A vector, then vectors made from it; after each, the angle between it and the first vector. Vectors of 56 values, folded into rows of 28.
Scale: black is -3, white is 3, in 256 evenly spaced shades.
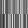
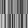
nearly opposite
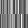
partly aligned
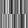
partly opposed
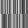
orthogonal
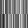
nearly parallel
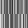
orthogonal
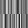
partly opposed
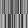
nearly opposite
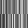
nearly parallel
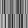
nearly opposite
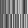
partly aligned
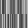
partly opposed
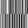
partly opposed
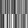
partly aligned
